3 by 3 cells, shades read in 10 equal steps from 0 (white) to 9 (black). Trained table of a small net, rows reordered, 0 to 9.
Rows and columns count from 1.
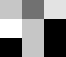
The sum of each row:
8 11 20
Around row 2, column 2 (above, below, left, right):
5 2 0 9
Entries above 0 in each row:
3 2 3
